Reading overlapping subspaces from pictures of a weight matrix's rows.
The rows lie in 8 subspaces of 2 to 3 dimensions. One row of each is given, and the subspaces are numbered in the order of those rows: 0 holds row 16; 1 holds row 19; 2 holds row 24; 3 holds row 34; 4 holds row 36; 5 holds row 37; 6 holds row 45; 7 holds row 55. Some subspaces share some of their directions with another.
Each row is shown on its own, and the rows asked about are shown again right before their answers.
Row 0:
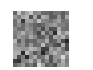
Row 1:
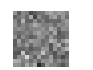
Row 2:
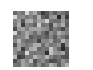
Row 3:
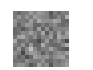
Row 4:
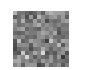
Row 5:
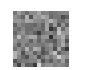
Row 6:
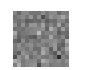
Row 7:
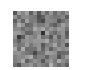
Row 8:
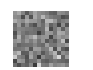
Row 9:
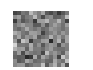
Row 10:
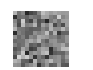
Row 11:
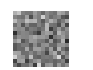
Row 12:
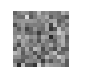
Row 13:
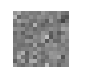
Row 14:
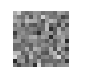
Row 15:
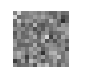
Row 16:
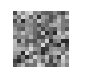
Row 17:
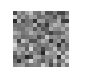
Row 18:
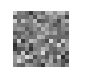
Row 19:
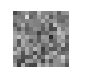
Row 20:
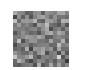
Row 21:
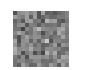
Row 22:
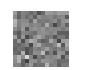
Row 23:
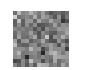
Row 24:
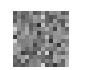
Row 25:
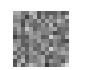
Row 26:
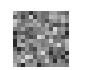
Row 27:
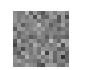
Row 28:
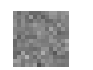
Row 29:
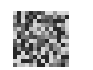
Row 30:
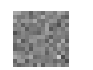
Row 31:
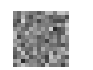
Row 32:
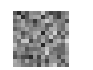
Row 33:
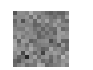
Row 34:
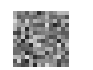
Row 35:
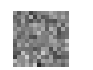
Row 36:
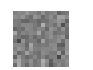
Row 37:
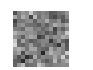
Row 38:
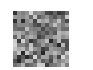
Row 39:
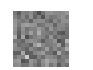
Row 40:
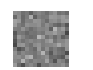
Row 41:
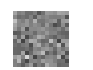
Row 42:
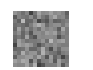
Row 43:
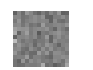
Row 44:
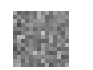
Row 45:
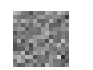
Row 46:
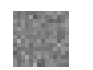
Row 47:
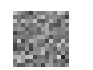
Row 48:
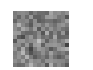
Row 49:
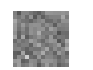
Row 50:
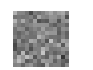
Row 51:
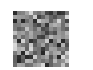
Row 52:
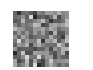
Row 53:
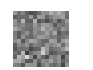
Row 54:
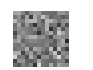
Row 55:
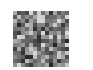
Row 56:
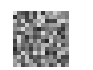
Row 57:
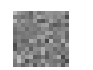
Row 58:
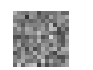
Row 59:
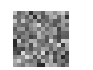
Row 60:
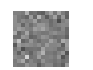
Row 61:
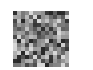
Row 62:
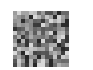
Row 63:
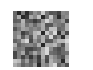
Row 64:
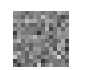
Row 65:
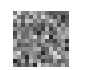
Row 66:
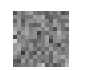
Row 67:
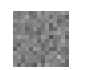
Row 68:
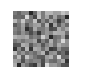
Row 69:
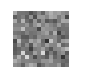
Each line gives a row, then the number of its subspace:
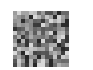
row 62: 4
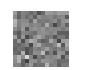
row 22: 3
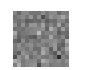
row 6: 4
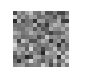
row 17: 6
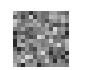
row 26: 5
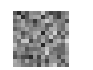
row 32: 0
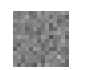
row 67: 1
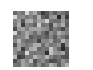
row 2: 2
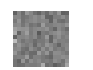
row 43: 2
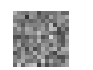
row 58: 1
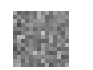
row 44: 7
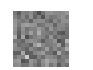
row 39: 3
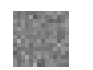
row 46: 4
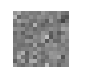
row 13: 6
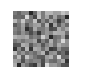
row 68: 1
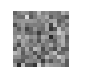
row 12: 1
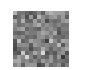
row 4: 7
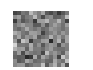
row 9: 0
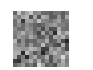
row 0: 0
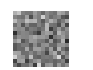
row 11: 0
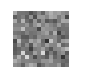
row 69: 7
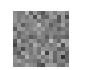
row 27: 2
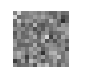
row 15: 6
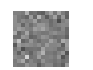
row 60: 2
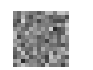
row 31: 5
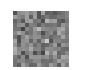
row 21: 7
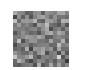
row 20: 6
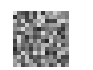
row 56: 7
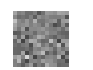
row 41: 3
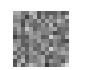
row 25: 1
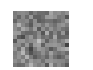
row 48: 7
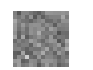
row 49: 3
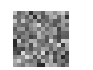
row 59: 2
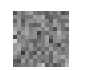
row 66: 2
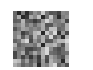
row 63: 0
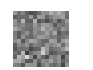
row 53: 2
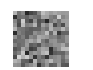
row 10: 2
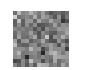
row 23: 6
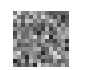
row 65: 6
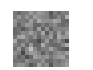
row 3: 7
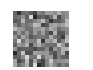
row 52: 4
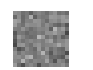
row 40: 5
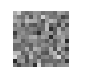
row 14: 0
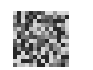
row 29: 5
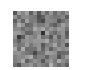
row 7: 7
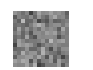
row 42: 3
